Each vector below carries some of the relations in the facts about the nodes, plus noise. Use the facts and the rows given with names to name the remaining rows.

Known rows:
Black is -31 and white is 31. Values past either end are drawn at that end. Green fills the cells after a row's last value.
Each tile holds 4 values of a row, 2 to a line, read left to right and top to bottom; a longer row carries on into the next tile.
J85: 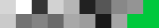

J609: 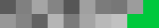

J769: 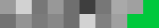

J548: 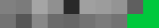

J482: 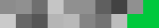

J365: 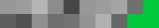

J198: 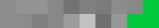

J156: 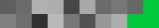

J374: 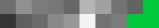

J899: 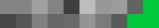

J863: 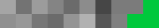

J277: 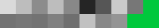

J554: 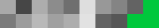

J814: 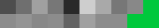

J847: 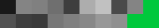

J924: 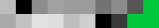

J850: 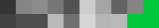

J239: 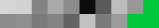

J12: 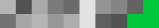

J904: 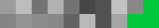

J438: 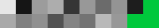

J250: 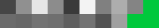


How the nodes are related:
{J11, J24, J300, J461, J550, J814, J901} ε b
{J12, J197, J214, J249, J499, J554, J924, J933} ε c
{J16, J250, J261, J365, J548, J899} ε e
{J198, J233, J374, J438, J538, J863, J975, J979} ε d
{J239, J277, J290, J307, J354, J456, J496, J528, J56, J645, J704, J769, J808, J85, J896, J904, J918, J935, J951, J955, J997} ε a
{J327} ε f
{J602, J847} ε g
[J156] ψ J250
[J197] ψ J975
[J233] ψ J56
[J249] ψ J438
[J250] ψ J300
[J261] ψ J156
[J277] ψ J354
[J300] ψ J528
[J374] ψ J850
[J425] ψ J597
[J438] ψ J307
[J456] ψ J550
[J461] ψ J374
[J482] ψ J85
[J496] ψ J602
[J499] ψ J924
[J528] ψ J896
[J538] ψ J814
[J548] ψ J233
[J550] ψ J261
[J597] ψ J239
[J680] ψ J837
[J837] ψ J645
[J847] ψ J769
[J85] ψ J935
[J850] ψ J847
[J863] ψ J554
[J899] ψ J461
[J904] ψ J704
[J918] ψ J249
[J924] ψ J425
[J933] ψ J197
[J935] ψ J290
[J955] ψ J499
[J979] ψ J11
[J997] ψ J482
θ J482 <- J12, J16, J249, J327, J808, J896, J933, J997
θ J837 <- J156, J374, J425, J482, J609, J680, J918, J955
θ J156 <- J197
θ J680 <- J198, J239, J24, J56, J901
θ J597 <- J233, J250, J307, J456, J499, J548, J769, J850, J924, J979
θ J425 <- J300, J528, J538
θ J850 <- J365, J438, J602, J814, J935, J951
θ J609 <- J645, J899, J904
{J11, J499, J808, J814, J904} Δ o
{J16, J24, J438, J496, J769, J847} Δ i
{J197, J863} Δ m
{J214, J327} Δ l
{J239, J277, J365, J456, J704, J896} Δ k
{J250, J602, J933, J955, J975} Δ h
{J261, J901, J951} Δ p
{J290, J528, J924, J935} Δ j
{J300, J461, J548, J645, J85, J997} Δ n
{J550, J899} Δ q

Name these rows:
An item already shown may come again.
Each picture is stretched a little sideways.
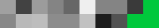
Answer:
J933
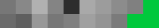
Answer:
J16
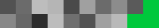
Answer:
J156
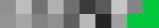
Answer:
J955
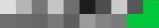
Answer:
J456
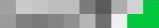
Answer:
J528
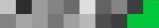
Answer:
J197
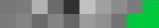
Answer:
J901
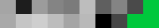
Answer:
J499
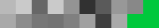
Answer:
J997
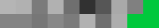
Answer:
J496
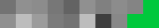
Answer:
J975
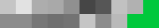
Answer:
J896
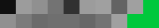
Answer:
J602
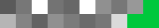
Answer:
J300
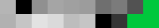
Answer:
J924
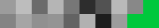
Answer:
J955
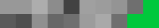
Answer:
J365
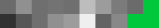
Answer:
J374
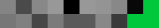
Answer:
J550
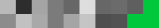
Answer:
J214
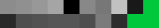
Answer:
J261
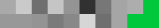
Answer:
J290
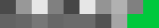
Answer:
J250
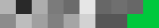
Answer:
J214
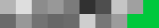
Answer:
J951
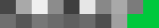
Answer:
J250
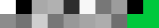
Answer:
J249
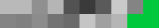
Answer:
J307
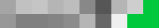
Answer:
J528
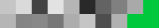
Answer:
J935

